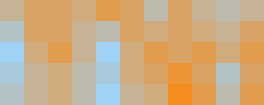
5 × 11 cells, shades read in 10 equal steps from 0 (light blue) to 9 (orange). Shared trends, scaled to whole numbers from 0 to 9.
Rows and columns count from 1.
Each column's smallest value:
0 4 5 3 0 4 3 6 4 2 4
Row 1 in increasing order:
3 3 4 4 4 5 6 6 6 6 7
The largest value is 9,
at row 5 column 8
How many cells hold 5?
10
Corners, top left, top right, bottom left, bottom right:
4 4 2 7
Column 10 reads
3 4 5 2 3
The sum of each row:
54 53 53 47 49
